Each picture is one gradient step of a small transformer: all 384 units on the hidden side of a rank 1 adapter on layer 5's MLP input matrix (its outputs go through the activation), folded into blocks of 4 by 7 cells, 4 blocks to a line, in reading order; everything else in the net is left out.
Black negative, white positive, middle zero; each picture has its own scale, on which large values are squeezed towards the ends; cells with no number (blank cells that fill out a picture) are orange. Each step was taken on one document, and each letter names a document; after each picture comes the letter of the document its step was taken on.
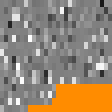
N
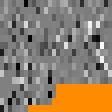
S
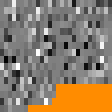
N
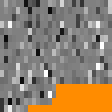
S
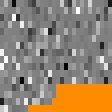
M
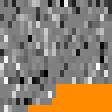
M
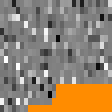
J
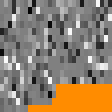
N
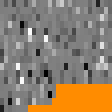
M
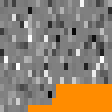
J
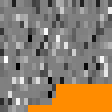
M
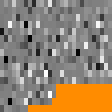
S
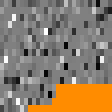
M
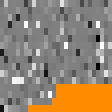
S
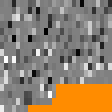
N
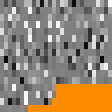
N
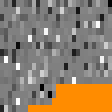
M
